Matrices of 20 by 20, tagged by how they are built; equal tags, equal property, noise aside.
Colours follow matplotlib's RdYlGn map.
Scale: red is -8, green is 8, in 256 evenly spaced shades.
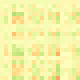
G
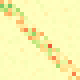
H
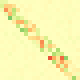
H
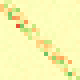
H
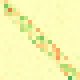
H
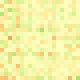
G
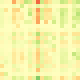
G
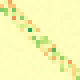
H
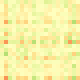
G
